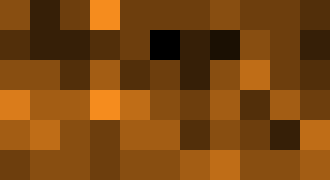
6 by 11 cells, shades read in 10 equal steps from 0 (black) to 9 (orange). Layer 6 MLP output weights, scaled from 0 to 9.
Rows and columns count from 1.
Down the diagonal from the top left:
5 2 3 9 6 5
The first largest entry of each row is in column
4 9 9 4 2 8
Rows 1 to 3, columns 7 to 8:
4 5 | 2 1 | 2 5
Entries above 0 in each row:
11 10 11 11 11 11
